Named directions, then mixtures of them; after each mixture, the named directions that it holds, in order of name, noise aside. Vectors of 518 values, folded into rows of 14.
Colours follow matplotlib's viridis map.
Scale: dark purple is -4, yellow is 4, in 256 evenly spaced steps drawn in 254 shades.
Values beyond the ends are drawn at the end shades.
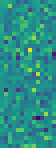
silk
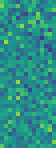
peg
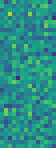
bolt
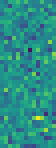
silk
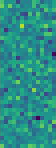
bolt, peg, silk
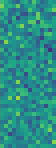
peg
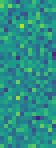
peg, silk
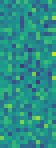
bolt, silk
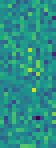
bolt, silk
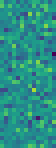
bolt, peg, silk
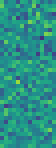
bolt, peg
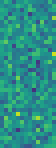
bolt, peg, silk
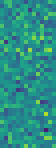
bolt, peg, silk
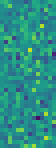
silk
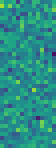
bolt, peg, silk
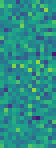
bolt, peg, silk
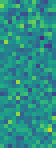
peg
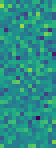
bolt, peg, silk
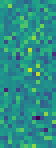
silk
